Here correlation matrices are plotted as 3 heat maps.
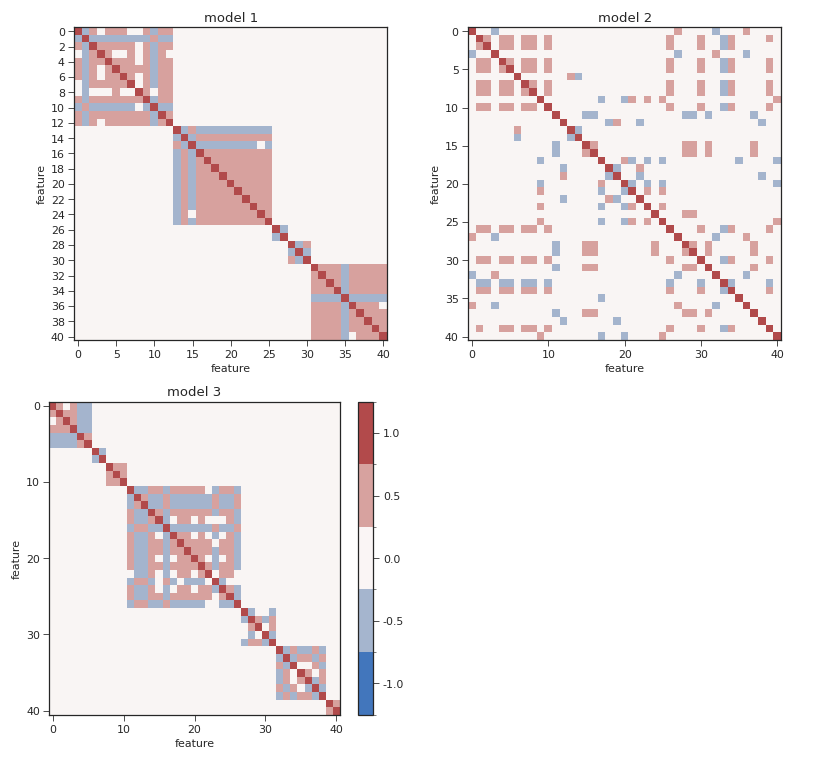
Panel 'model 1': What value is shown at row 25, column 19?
0.5
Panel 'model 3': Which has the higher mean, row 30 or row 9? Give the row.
9
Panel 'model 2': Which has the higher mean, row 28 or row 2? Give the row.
2
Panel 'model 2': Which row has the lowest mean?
33
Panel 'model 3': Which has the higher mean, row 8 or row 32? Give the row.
8
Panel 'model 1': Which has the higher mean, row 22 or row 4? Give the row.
22
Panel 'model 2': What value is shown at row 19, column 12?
0.5
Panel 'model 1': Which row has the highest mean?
24
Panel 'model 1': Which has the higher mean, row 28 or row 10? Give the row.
28
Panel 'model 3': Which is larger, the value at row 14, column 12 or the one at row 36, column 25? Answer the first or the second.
the second
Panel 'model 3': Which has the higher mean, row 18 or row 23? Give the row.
18
